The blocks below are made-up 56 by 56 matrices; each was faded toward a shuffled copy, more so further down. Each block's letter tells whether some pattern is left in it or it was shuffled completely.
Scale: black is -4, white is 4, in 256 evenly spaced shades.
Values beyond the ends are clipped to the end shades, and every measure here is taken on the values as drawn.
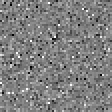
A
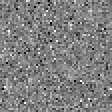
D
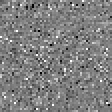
A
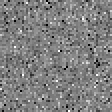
A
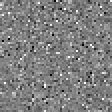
A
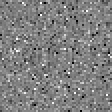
A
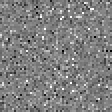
D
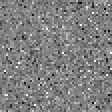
D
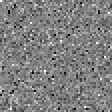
D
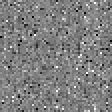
A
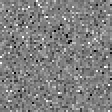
D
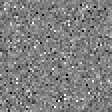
A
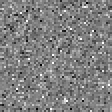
D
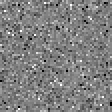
D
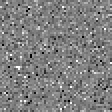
A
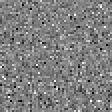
A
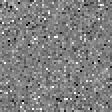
D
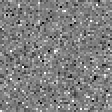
D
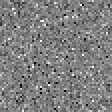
D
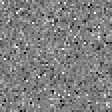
A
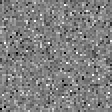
A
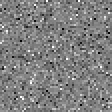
D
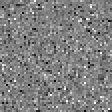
D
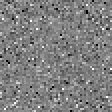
A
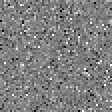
D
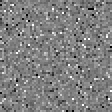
D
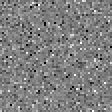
D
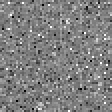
A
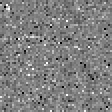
A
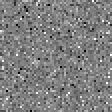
D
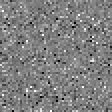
A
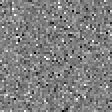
D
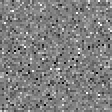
D
